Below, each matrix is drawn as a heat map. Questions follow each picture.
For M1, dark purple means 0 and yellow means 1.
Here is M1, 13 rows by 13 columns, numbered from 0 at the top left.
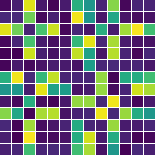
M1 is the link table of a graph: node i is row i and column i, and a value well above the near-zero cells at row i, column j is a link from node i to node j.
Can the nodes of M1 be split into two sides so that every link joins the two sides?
yes
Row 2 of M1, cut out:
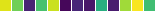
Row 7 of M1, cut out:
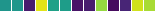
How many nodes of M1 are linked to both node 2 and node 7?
7
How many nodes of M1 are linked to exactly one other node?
1
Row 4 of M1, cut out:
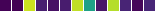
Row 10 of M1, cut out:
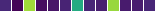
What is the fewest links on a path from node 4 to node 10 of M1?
2
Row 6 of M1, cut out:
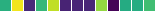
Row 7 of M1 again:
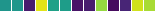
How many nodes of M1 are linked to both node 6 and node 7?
7
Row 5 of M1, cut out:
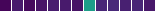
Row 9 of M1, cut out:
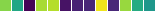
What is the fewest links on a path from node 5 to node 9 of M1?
3
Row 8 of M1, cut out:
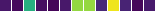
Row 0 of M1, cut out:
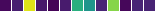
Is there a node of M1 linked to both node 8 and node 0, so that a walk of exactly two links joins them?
yes
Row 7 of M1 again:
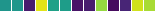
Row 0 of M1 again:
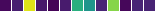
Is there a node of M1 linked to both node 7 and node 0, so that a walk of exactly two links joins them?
no
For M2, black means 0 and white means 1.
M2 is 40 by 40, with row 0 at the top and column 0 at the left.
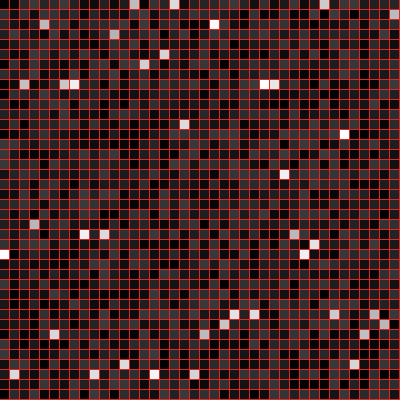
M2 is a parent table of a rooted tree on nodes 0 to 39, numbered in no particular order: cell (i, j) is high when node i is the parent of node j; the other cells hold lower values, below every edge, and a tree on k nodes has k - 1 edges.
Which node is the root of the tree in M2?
24
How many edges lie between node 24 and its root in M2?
0
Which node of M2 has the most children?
8
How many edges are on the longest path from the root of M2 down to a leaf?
7
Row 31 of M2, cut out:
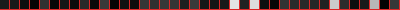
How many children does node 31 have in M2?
4
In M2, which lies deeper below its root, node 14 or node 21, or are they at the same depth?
the same depth
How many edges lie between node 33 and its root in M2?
2
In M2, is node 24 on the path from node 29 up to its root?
yes
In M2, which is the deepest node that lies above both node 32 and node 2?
31
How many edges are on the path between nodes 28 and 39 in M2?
7
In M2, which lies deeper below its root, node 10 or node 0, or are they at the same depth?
the same depth
